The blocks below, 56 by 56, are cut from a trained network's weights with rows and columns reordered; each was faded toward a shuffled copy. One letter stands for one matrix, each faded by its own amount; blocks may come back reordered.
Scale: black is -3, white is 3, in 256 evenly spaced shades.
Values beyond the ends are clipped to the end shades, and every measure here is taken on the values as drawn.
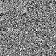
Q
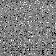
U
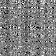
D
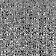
D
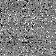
U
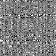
D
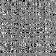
D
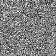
Q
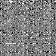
D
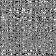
D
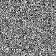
Q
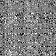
D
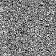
Q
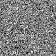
Q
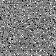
U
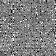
U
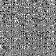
D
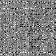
D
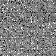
U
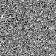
Q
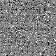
U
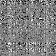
D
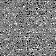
U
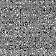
U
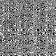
D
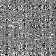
D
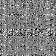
D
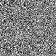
Q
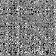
D
